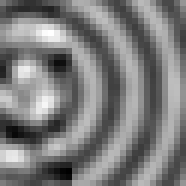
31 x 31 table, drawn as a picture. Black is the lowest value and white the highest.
Rings spread out from the middle left. A vertical seam about 40% of the way across splits the table, and the right part is calmer. The field is mottled with small blotches.
